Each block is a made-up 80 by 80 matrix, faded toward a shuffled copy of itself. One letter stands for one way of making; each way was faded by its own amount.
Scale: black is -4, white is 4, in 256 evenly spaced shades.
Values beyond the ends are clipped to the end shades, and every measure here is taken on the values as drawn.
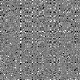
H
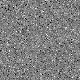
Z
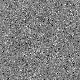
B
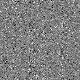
B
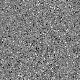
Z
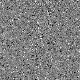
B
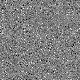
Z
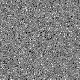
Z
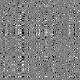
H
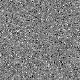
Z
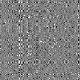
H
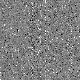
B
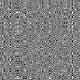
H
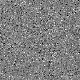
Z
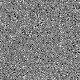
Z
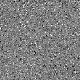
Z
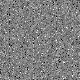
B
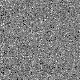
B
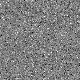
B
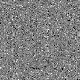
Z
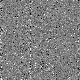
B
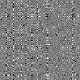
H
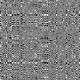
H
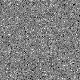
Z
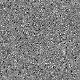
Z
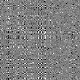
H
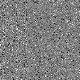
B
